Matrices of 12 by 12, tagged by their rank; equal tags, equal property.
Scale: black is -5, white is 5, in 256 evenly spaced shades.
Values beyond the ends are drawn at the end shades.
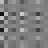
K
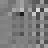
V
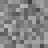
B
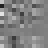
V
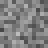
B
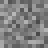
B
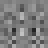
V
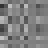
K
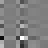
K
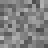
B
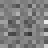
V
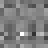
V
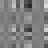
K
